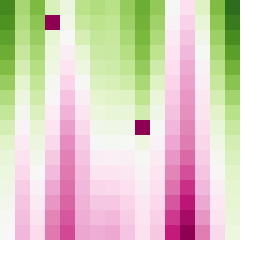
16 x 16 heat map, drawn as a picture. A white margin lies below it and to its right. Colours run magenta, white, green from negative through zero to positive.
The grain runs up and down. The ninth with the lowest average is the bottom right. There is an overall slope up to the top. There are two isolated cells, each far lower than the cells round it. The top left is the roughest part.
